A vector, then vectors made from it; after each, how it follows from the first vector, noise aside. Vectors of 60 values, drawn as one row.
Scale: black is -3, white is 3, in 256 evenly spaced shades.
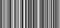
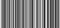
wrapped around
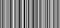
sign-scrambled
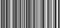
wrapped around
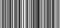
sign-scrambled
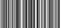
reversed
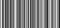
wrapped around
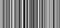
sign-scrambled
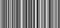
reversed
